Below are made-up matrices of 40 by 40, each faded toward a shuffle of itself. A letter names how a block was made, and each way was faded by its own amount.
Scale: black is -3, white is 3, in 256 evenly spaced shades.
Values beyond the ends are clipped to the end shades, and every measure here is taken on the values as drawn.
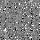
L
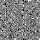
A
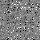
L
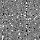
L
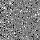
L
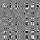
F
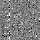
A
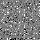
L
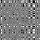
F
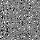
L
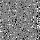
L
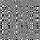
F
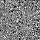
A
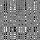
F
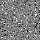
L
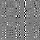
F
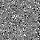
A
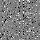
L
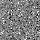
A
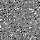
L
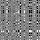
F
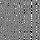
F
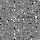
L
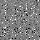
L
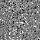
A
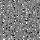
A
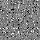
L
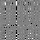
F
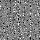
A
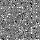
A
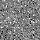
A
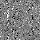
A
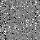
L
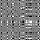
F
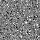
A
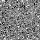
A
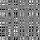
F
